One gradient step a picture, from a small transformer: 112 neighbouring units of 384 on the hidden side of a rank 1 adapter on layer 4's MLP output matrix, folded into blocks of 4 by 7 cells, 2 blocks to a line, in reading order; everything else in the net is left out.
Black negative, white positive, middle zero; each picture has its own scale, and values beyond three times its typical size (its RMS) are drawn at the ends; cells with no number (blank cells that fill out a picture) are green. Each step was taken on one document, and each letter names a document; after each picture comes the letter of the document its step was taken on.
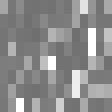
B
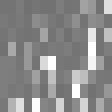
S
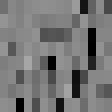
B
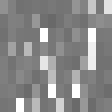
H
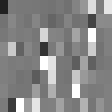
H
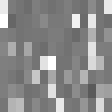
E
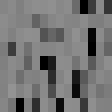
B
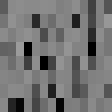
H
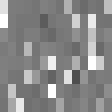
E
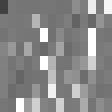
H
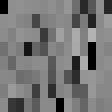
H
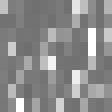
B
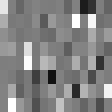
S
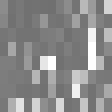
S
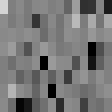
H
